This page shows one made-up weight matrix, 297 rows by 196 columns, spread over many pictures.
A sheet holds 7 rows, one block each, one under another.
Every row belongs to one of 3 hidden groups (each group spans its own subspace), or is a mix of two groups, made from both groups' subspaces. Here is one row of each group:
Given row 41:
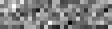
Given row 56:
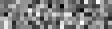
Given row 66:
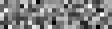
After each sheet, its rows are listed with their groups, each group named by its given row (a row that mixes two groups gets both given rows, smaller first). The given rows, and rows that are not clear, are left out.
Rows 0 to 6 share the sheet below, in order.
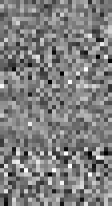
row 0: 56 and 66
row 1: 66
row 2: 41
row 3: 41
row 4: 41
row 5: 66
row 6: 56
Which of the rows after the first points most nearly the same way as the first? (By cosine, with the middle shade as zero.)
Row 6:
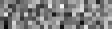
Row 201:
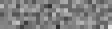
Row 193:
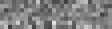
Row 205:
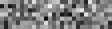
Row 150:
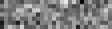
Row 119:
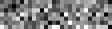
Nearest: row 205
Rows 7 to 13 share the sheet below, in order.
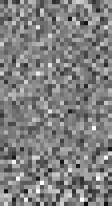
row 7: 66
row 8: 66
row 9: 66
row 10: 41
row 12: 41
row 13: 56 and 66
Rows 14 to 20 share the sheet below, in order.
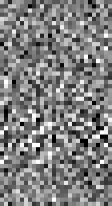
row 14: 41 and 56
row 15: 66
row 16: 56
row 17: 56 and 66
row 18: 66
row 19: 66
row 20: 66
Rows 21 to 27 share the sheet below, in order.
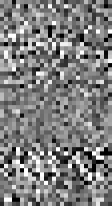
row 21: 66
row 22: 41 and 56
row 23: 41
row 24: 41 and 56
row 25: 66
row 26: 66
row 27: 41 and 56
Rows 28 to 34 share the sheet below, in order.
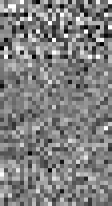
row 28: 41 and 56
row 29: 66
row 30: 41
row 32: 41
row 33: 41
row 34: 66
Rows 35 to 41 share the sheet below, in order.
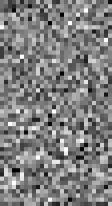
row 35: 41
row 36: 41 and 66
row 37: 66
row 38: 41 and 66
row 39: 56
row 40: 41 and 56
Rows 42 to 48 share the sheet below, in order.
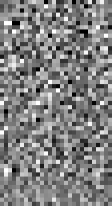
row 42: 56
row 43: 41 and 66
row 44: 41
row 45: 66
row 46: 66
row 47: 56
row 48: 66
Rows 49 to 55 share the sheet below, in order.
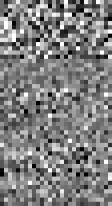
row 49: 56
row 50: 41
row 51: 66
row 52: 41 and 66
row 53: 41
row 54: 41
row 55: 41
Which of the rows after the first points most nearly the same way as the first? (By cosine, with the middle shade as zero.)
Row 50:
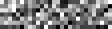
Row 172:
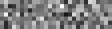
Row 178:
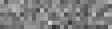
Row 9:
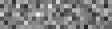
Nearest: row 178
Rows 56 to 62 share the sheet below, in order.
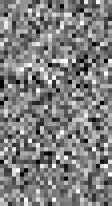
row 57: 66
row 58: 41
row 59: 66
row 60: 66
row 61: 56 and 66
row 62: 41 and 66
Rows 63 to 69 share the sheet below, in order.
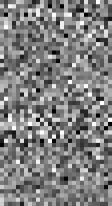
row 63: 56
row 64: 41 and 66
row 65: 41 and 66
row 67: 41
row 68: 66
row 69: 41
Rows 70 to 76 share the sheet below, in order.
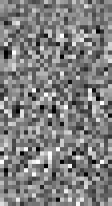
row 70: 56
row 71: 56
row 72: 41
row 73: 56 and 66
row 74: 56
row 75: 66
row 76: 41 and 56
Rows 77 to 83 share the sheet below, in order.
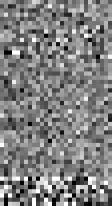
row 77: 56
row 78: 56
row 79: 56
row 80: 41
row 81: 41
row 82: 56
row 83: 66
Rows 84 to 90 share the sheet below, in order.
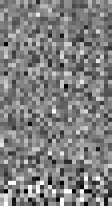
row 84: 56 and 66
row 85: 56
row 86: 56
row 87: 66
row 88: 41
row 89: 56
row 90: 56
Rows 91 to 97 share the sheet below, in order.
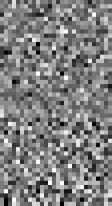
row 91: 41 and 66
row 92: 41 and 56
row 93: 56 and 66
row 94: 41
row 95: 56 and 66
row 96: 66
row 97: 56
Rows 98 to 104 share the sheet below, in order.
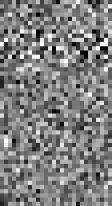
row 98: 41 and 66
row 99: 66
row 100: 41
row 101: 41 and 66
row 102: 56
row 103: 56
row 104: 41 and 56
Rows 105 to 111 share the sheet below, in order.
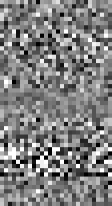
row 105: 66
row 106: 66
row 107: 56
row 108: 41
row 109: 66
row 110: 41
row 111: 41 and 66
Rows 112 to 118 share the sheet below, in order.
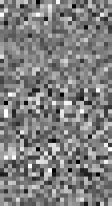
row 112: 66
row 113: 41
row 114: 41
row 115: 56
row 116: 41 and 66
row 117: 41 and 66
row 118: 56
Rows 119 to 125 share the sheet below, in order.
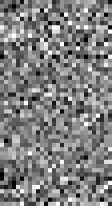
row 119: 41
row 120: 41
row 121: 66
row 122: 56
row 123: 41 and 56
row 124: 41
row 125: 41
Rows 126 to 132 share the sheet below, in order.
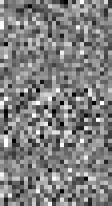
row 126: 41
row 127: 56
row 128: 41 and 66
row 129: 66
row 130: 56
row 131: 41
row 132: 66
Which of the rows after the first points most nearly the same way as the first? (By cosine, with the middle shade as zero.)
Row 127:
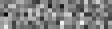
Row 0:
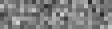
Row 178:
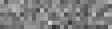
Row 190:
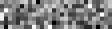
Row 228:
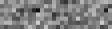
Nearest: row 0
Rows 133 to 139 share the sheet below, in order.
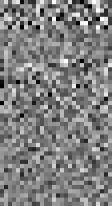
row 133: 66
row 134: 56
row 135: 41
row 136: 41 and 66
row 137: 66
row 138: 56 and 66
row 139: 66
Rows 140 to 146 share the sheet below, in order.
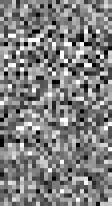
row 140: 66
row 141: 56
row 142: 56 and 66
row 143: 56 and 66
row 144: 41
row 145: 41
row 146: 56 and 66
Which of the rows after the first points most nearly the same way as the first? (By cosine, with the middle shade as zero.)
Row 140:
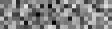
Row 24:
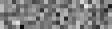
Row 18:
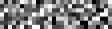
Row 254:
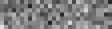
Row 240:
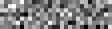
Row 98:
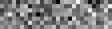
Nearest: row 98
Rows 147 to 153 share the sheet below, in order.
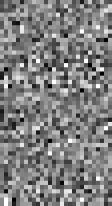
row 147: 41 and 56
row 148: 41 and 66
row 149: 66
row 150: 41
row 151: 41
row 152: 56
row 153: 56
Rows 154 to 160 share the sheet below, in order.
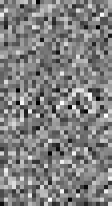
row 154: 66
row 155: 41 and 56
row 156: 66
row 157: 66
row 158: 41
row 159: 56 and 66
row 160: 41
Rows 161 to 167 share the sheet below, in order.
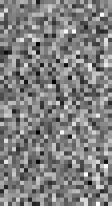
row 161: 66
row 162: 41 and 56
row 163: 66
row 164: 41 and 56
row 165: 66
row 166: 56 and 66
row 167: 66
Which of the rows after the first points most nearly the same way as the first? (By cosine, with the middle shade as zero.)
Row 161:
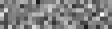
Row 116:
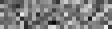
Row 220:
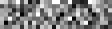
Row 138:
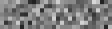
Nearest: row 116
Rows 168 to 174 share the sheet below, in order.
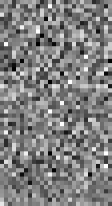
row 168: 56 and 66
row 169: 56 and 66
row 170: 41
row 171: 41
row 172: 56 and 66
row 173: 66
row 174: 41
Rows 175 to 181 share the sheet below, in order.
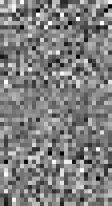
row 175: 41
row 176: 41 and 56
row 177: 56 and 66
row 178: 41
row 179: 66
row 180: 56
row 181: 56
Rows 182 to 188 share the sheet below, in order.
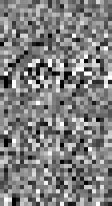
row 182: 56
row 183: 66
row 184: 56
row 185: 66
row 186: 56
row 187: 56 and 66
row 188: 56
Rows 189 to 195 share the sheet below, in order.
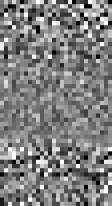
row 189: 56 and 66
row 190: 66
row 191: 56
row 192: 66
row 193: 41 and 66
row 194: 41
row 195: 41 and 66
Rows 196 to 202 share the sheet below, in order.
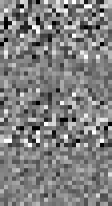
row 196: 56 and 66
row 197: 66
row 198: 56
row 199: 66
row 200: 41 and 56
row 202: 66
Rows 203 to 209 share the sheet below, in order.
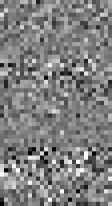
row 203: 66
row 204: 41 and 66
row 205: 56 and 66
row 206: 41 and 66
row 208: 41 and 56
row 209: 41
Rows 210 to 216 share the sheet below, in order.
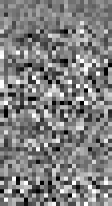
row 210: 56
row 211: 41
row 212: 41
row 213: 56 and 66
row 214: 41 and 56
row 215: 41 and 66
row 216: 66
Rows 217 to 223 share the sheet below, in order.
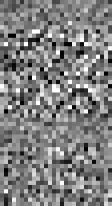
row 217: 41
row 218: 56
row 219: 41
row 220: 66
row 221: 41 and 56
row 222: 56 and 66
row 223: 56
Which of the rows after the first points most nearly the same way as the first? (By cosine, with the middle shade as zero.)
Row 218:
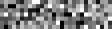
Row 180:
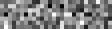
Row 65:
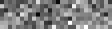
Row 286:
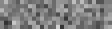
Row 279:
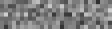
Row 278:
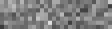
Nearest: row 279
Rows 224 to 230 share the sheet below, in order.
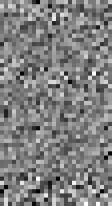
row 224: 41 and 56
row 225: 66
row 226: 41
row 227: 56
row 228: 41 and 56
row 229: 41
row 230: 66
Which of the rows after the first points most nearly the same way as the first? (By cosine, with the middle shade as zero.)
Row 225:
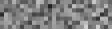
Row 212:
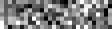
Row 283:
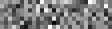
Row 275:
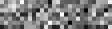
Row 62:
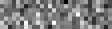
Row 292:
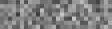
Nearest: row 283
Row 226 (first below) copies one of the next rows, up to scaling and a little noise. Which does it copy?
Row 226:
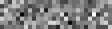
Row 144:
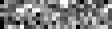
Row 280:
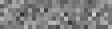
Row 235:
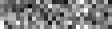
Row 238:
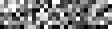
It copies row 280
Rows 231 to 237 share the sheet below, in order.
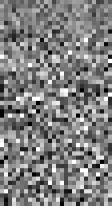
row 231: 41 and 56
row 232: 41
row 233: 41
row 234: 41
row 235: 41
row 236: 66
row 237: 56
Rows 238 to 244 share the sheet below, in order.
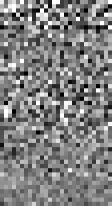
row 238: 41
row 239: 56
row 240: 41 and 56
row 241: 56
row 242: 41 and 66
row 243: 41
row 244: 41
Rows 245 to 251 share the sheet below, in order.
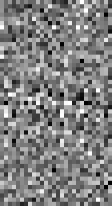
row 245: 41
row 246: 41
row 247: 41 and 56
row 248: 56
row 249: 56
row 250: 66
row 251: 41
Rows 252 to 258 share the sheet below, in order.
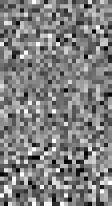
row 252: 56
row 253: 56 and 66
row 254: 41
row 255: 41 and 66
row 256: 66
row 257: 41 and 56
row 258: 41 and 66
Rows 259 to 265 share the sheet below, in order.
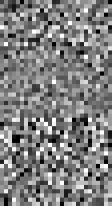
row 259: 41
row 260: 56
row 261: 66
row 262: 56
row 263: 56 and 66
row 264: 66
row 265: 56
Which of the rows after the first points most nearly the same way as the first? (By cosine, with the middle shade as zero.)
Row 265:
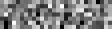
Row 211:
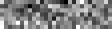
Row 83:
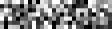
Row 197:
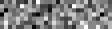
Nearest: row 83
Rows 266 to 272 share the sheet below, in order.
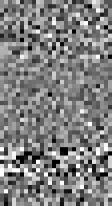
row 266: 66
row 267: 41 and 56
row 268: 56
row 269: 56 and 66
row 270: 66
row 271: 41
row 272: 56
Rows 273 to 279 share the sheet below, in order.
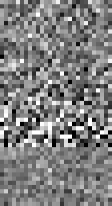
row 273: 66
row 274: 41
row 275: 41
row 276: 56
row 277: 66
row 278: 41
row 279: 56
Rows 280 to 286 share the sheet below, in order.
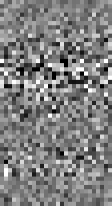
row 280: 41
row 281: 41 and 56
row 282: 41 and 56
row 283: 41 and 66
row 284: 66
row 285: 56 and 66
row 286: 56
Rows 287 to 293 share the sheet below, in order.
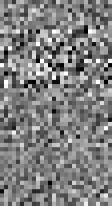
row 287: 56 and 66
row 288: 66
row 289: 41 and 56
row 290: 66
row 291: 41
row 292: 66
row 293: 66
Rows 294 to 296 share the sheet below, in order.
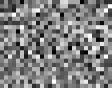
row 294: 41
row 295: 66
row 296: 66
